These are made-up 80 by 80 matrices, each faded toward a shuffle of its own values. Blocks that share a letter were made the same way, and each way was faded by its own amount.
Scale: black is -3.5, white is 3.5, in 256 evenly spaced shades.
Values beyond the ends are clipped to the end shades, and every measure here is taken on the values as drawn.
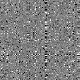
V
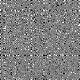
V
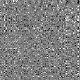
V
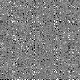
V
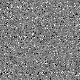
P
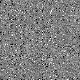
P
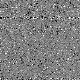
P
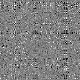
V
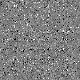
P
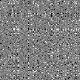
V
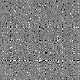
V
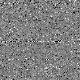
P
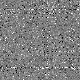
P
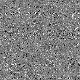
P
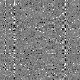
V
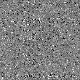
P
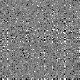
V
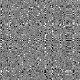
V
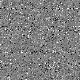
P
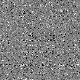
P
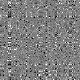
V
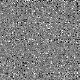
P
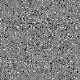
P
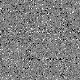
P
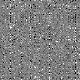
V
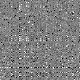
V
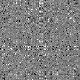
V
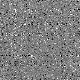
P
